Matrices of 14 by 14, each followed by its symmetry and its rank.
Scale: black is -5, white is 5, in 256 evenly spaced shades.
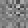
neither, rank two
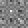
symmetric, rank two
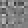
antisymmetric, rank two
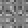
antisymmetric, rank two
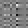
neither, rank one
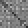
symmetric, full rank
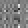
neither, rank two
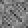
symmetric, full rank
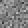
symmetric, full rank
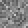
symmetric, full rank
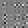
antisymmetric, rank two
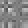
symmetric, rank two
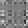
neither, rank two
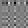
neither, rank one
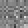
neither, rank two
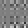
neither, rank one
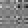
neither, rank two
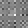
symmetric, rank two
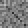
symmetric, full rank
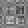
antisymmetric, rank two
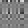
neither, rank one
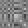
symmetric, rank two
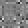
antisymmetric, rank two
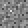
symmetric, full rank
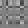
neither, rank one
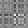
symmetric, rank two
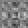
antisymmetric, rank two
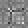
symmetric, rank two
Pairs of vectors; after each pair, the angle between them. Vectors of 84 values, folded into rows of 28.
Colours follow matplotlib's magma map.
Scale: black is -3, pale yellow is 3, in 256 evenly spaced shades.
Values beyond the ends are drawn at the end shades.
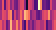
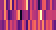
partly opposed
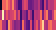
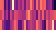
orthogonal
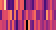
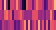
partly aligned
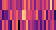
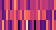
partly aligned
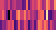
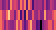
partly opposed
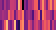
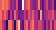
nearly opposite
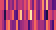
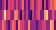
nearly opposite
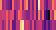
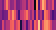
partly opposed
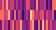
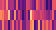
nearly parallel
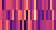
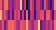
partly opposed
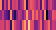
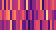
nearly opposite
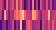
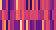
partly aligned
